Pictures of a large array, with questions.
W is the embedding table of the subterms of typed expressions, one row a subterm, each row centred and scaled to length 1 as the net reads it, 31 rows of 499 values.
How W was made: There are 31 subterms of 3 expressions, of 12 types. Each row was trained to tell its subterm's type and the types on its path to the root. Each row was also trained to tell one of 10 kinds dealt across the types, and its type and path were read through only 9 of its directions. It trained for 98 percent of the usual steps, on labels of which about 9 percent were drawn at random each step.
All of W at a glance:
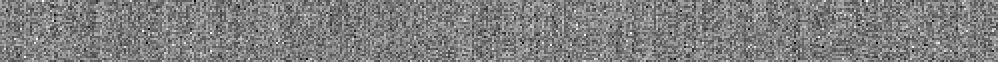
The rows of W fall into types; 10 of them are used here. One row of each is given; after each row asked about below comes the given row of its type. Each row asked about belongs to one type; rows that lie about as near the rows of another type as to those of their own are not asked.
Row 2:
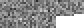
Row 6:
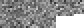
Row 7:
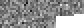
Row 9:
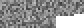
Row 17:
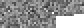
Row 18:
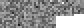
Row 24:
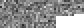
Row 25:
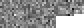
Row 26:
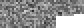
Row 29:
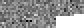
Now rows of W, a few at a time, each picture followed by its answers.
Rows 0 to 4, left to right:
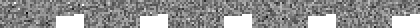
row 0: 6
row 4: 9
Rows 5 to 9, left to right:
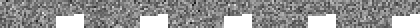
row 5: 9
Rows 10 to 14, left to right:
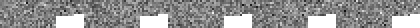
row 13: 6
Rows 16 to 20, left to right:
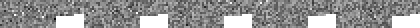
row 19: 29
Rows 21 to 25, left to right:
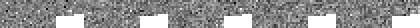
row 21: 9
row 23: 26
